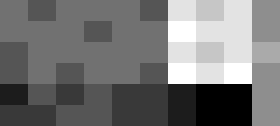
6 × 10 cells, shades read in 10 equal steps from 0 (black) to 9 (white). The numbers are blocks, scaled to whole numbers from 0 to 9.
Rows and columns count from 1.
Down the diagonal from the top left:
4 4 4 4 2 2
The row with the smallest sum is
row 5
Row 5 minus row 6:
-1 1 -1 0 0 0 0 0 0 0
